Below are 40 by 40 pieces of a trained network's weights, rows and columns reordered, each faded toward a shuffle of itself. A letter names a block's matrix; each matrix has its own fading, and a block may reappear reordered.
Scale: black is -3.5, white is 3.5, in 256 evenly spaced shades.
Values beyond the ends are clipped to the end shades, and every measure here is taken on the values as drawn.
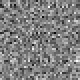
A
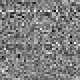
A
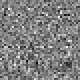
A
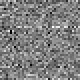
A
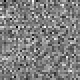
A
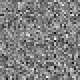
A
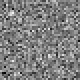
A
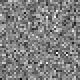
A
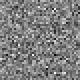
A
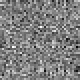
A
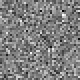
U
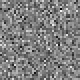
U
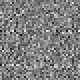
A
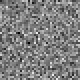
U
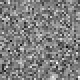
U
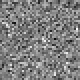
U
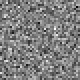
U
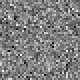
U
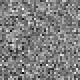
A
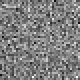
U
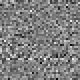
A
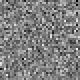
A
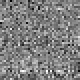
A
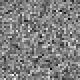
U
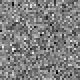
U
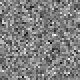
U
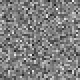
U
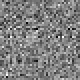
A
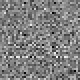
A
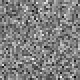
U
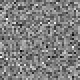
A
